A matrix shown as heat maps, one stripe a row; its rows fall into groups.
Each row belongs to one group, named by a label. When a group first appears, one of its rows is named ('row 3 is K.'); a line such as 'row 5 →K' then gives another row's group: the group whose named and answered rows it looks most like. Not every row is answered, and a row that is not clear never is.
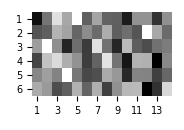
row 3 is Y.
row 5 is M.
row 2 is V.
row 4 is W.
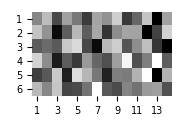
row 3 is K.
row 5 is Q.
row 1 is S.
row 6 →Y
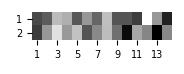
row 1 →V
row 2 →W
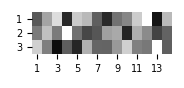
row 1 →Q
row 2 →M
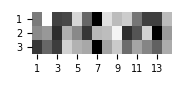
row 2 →S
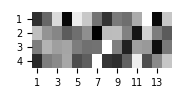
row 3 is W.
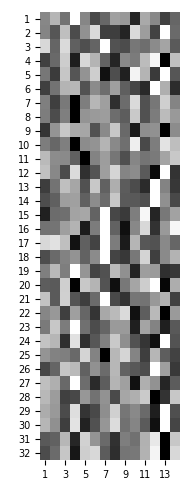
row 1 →M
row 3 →Y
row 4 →Q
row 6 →V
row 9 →W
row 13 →V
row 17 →Y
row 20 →Q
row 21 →Y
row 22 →S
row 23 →M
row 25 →K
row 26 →V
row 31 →Q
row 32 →Q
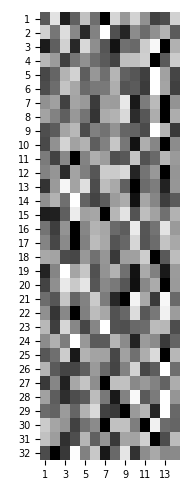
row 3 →Q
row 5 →V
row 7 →S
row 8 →S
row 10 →W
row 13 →W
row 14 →M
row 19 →W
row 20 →W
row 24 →M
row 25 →Q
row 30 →K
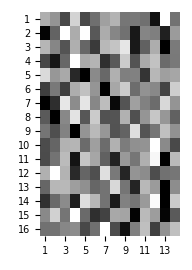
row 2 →W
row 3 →S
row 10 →V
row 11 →Q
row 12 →Y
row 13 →W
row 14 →Q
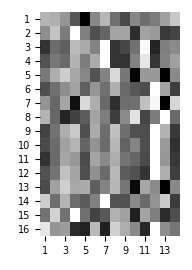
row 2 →M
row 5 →W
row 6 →V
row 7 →Q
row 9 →V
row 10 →V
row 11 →V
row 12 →V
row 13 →W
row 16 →K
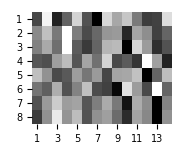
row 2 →M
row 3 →M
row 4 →V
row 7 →W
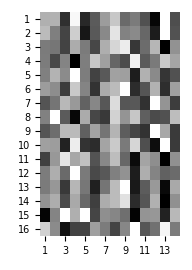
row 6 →S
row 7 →V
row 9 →V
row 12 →M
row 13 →S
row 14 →S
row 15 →W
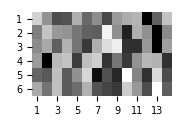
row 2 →W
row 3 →S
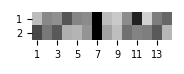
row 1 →K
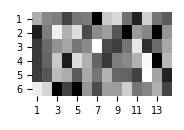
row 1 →K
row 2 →W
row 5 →V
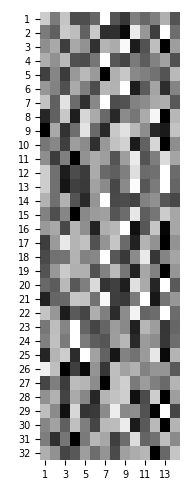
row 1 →Y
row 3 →S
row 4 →Y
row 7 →Y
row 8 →Q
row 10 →S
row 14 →Y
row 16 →S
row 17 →W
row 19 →W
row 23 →M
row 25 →Q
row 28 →S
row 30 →S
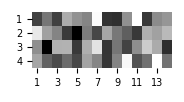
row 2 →K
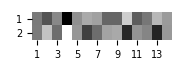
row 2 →M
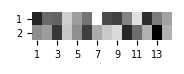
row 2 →S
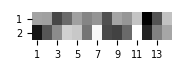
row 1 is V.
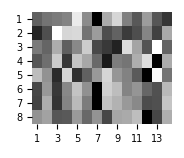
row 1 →K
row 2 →W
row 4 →Q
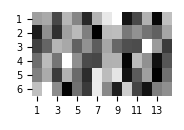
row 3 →V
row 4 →M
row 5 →S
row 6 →Y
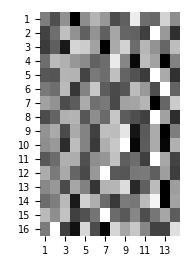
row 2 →V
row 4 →W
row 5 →V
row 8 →V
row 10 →S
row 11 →V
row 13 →S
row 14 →Q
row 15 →Y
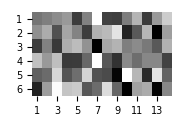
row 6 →W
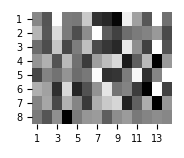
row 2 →Y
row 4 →S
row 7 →S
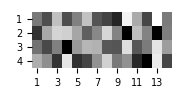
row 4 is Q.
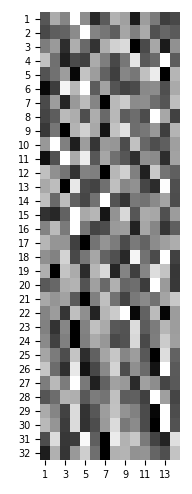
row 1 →M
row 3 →S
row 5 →Q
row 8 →V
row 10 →Y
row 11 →W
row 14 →Y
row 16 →M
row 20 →V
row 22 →S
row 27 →M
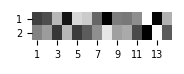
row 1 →Q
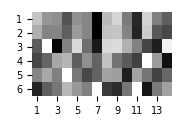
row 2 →K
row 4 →V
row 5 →M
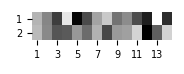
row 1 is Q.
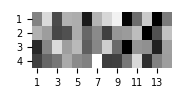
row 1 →S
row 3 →W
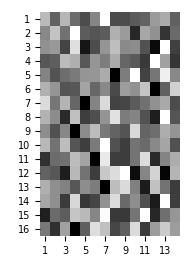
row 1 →Y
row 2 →M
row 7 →Y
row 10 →Y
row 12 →S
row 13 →K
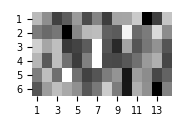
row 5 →M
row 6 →W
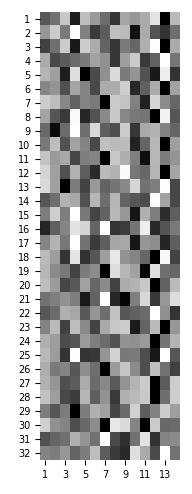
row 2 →M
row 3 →Q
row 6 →S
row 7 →K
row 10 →S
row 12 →S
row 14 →V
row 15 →M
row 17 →M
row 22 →V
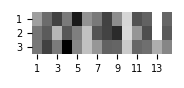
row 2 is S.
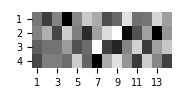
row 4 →K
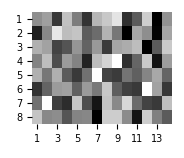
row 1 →S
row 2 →W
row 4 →S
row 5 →Y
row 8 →K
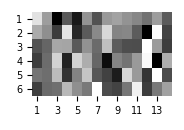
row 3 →V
